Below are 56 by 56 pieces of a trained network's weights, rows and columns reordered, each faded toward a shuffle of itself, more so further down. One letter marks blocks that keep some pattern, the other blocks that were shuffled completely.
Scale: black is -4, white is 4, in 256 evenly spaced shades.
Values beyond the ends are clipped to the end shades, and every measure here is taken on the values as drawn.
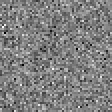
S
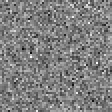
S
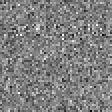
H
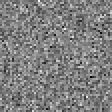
S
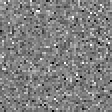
S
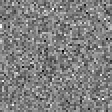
S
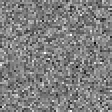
S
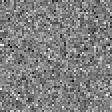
S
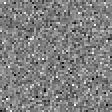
S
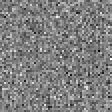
H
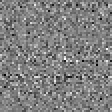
H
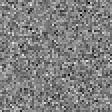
S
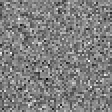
S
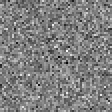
S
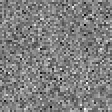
H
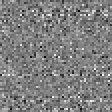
H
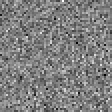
S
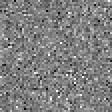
S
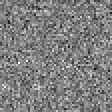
S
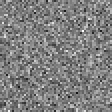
S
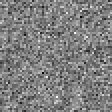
S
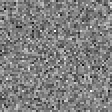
S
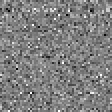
H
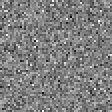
S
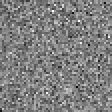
S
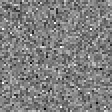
S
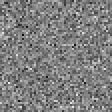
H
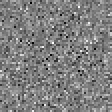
S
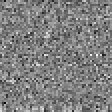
H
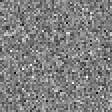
S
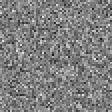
S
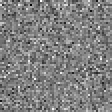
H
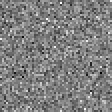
S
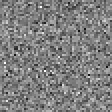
H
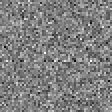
H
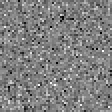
S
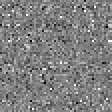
H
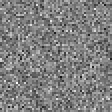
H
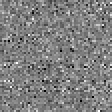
H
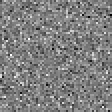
S
